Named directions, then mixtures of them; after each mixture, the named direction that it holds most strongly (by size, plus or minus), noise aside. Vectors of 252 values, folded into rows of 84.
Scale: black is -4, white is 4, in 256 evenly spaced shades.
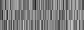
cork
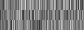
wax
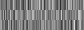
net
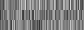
wax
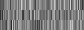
wax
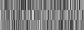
wax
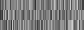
cork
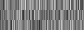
wax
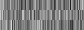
wax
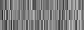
cork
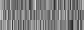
cork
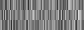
net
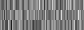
net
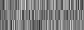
wax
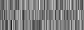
wax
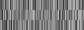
cork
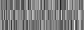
net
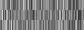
cork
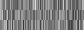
cork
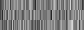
cork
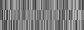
cork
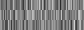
net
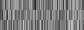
cork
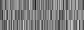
cork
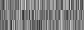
wax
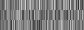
wax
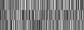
wax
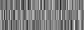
net
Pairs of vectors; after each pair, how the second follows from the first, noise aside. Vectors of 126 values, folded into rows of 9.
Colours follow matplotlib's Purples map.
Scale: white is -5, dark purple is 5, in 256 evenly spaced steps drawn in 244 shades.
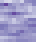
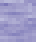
shrunk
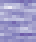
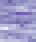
wrapped around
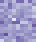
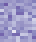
wrapped around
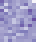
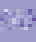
partly zeroed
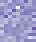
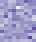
sign-scrambled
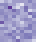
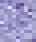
negated
